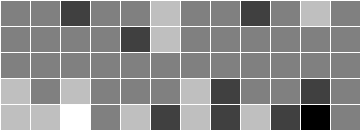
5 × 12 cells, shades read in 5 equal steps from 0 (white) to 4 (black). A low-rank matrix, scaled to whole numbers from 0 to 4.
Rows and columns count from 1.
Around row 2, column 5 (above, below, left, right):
2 2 2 1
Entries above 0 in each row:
12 12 12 12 11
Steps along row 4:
up down up same same down up down same up down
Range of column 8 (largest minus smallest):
1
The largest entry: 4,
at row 5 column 11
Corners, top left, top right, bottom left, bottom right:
2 2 1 2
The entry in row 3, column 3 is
2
